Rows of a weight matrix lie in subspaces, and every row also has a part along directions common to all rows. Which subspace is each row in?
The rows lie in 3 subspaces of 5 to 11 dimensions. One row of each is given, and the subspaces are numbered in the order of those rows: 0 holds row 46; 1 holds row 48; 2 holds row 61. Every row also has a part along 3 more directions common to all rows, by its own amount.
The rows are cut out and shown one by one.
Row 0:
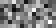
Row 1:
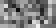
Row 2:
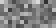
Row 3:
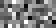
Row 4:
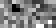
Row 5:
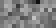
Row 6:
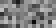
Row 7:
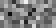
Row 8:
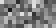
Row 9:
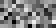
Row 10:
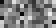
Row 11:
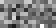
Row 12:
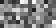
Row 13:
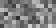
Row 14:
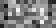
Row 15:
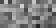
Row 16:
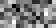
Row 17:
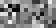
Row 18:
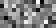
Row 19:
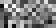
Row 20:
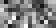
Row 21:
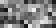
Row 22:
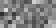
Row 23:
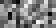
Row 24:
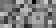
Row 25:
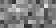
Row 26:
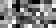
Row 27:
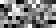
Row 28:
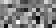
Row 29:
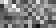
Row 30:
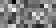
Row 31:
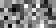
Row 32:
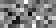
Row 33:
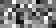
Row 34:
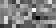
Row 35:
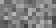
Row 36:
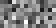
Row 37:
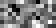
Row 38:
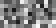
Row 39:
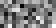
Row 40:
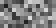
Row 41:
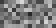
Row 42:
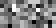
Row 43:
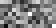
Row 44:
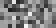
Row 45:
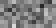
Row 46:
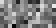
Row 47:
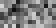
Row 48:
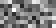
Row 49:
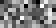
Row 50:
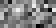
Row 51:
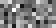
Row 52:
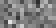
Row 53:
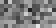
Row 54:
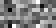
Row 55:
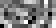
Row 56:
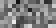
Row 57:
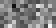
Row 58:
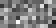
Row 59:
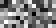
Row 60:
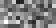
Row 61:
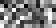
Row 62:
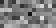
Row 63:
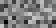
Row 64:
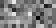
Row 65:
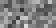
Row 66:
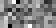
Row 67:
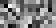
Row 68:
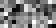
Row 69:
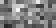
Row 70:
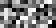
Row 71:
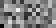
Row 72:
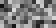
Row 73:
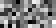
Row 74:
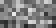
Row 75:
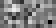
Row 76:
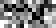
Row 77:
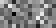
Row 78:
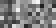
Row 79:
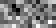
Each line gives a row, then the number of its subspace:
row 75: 1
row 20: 2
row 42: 0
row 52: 2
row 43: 1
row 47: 1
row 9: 0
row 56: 0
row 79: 2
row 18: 2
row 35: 0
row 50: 1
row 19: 2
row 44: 1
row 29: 2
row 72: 1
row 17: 2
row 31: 2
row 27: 2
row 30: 2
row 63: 1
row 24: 1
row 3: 1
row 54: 0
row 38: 1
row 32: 2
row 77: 2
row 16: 0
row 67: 2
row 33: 1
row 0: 2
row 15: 1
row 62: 0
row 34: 1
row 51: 1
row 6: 1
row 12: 2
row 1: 2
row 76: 0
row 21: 2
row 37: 2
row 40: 1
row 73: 1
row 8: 2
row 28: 1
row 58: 0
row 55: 1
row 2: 2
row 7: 2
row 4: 1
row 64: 2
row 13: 0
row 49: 2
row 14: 2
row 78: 0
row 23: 1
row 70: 0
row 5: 0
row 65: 0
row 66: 1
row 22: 2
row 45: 0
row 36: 1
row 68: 0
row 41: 1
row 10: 2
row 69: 0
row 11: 2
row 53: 1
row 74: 0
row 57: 0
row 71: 1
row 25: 1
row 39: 1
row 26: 0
